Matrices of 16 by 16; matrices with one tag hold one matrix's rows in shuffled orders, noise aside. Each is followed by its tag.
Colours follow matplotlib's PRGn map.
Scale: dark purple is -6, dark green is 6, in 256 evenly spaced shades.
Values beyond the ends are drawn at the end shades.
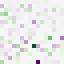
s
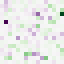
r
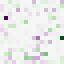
r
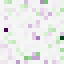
r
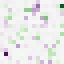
r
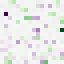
r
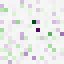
s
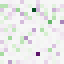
s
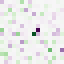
s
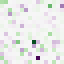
s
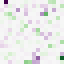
r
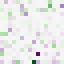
s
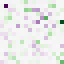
r
